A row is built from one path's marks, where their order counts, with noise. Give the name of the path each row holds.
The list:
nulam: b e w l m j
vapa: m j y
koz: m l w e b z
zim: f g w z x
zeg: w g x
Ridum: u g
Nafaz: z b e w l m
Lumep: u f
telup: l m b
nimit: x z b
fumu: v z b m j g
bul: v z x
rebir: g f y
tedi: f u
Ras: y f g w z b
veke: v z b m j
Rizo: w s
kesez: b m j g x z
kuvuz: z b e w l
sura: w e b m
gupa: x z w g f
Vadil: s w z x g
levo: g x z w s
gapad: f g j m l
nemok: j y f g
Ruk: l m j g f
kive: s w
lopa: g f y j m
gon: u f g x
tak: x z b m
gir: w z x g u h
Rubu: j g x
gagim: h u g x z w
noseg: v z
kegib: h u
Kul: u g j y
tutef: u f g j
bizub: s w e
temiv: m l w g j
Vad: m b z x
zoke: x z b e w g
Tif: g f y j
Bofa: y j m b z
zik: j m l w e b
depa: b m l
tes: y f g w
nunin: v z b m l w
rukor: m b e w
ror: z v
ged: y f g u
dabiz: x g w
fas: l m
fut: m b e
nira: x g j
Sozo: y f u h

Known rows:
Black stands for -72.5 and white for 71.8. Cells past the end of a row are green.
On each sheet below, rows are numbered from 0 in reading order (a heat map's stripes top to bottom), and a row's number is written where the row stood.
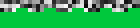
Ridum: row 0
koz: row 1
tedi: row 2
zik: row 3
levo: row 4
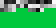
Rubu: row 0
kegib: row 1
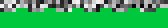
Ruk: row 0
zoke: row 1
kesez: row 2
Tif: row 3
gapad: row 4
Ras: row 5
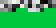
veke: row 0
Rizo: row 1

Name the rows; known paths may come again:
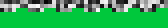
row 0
Ridum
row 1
kegib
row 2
zoke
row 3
bul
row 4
Vadil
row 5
Tif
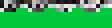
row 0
zik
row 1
Ras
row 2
gir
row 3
Lumep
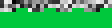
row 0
Rizo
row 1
nimit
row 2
Ruk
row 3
veke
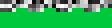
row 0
tedi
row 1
zim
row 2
ged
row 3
Rubu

